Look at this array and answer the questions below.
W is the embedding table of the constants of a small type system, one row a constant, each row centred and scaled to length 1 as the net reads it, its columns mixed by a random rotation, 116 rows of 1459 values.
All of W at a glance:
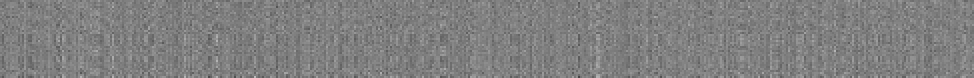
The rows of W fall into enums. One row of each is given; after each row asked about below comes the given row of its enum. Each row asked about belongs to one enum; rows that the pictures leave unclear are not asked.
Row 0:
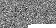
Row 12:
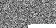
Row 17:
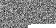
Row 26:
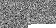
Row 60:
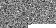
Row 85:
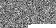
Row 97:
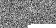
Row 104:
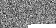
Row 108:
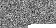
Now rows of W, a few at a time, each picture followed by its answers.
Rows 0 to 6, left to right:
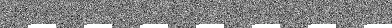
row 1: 26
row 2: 108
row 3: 60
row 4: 104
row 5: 85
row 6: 104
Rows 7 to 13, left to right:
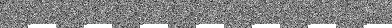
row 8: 85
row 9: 60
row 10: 60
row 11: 12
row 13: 97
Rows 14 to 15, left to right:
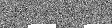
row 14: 0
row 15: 104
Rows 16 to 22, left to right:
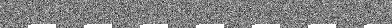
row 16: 85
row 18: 104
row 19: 17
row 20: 0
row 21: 12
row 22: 108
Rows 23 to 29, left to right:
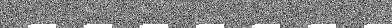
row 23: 104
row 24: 97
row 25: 97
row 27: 108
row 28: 104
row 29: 60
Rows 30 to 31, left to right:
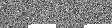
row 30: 60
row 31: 17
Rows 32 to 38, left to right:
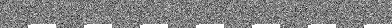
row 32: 12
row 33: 26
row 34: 12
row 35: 17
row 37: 0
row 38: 12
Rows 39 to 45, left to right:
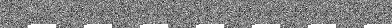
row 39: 97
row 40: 0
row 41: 104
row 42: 85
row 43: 0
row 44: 0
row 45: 17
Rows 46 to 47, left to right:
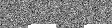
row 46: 108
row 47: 85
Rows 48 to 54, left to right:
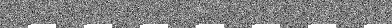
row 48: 108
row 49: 104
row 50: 0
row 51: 97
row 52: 85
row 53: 60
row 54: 85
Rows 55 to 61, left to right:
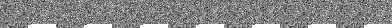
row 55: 60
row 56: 108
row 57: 17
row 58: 85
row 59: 85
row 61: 60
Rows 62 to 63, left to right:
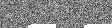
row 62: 108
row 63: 17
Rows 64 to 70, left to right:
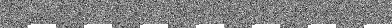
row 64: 97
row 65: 60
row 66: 60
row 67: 104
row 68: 85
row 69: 0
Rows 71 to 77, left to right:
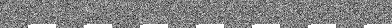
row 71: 12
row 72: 97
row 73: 26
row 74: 12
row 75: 12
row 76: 17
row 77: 17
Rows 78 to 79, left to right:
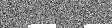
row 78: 104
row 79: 12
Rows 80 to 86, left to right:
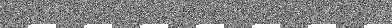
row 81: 17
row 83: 0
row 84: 17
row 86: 60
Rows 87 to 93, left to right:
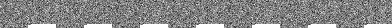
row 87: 85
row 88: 17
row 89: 60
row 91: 60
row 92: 108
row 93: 85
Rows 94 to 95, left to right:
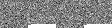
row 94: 26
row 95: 12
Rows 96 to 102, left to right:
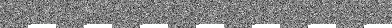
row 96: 85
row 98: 12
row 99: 60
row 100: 85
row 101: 12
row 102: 12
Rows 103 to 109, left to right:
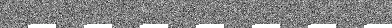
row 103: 12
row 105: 97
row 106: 0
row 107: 17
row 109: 108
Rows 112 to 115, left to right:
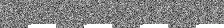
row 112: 17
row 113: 12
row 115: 85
